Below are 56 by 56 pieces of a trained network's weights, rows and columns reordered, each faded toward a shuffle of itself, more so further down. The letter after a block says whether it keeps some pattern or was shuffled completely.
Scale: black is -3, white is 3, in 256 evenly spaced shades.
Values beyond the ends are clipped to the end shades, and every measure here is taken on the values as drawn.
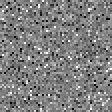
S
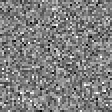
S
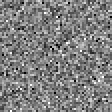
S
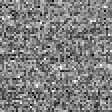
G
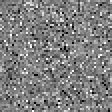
S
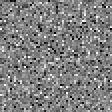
S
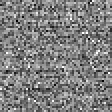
G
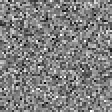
S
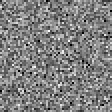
S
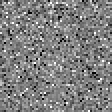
S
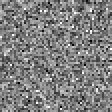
S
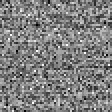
G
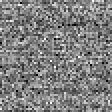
G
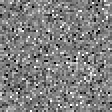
S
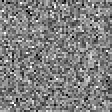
S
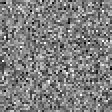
G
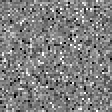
G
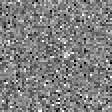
G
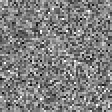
S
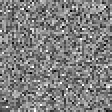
S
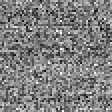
G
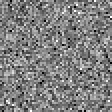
S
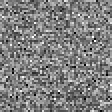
G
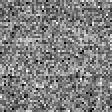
G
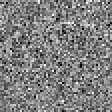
S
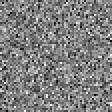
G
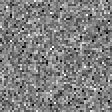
S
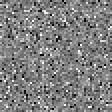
S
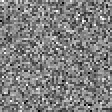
S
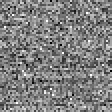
G
